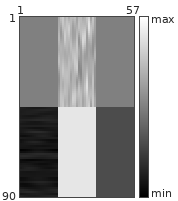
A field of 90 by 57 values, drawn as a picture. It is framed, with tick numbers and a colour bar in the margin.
It is made of 2 by 3 panels. Panel 1,1: middling, flat. Panel 1,2: high, streaked downward. Panel 1,3: middling, flat. Panel 2,1: very low, streaked across, faint in contrast. Panel 2,2: very high, flat. Panel 2,3: low, flat.
